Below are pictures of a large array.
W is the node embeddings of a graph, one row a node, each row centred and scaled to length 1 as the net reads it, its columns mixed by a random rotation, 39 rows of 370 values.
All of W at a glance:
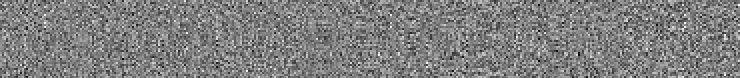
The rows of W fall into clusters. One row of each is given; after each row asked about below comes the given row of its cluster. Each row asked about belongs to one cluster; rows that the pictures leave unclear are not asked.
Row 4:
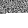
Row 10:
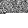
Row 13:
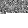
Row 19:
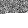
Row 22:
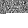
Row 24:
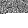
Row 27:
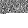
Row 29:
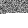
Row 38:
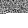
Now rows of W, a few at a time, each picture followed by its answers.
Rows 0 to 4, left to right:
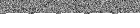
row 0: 38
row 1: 27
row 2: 19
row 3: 10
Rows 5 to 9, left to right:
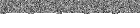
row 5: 27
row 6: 29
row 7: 13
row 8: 19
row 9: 24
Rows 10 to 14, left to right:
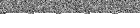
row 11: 13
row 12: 19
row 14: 38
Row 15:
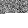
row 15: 19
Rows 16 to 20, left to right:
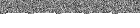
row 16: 24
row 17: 4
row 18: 19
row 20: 22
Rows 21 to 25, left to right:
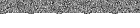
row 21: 24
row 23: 29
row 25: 22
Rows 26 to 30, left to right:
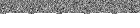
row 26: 27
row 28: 13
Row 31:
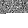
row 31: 22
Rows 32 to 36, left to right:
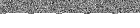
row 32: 29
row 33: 22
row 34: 38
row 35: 10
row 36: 4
